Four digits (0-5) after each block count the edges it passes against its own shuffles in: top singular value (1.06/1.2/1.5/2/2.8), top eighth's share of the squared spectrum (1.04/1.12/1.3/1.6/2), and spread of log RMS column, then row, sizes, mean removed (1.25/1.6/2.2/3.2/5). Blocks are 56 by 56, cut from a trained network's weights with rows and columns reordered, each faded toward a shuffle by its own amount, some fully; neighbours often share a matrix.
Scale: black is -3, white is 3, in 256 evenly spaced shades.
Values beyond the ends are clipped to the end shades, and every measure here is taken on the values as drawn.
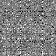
3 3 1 1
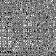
3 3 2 1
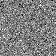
0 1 0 0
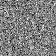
1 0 0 0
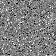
0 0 0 0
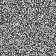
1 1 0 0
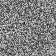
0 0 0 0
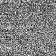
3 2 0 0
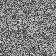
0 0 0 0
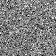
1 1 0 0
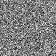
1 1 0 0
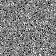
0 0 0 0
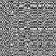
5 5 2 3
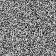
0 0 0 0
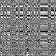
5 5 3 3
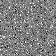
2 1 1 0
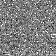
2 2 0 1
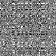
4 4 1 2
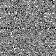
3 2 1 1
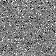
1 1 0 0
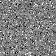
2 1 0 0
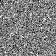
0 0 0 0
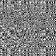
4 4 2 3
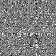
3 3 1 1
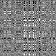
4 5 3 2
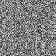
4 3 0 0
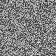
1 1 0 0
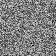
1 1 0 0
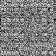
4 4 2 0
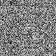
2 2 0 0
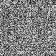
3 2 0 0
